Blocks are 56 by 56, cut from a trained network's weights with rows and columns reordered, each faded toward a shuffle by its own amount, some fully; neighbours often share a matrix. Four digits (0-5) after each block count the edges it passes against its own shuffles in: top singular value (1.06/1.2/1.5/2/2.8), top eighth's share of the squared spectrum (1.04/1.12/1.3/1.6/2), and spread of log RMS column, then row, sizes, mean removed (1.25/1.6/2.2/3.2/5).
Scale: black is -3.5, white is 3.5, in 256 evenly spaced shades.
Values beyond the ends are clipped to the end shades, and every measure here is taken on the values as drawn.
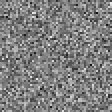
2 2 0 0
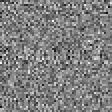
4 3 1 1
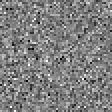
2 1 0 0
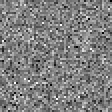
2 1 0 0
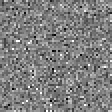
0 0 0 0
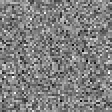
3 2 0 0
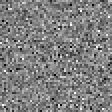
2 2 0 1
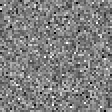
0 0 0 0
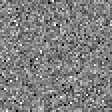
0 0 0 0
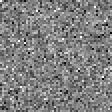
0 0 0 0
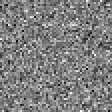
2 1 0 0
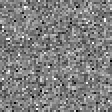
0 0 0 0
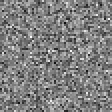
1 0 0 0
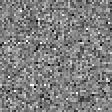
1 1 0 0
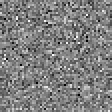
2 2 0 1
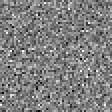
1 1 0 0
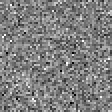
0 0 0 0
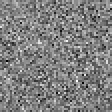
0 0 0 0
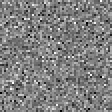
0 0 0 0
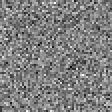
2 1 0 0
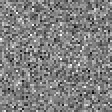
1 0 0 0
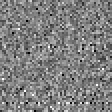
3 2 0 2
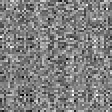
4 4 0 3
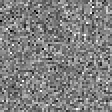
2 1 0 0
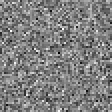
2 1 0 0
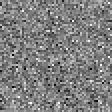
1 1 0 0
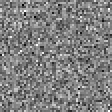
3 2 1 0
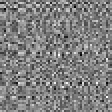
4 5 2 3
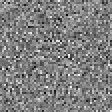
3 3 0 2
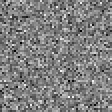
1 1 0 0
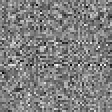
3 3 1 2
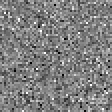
1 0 0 0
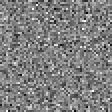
2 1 0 1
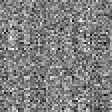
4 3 0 2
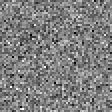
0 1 0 0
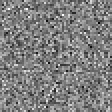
2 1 0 0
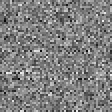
3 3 0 2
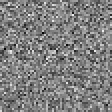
3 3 0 1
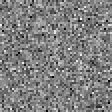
2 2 0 1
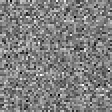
3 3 0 1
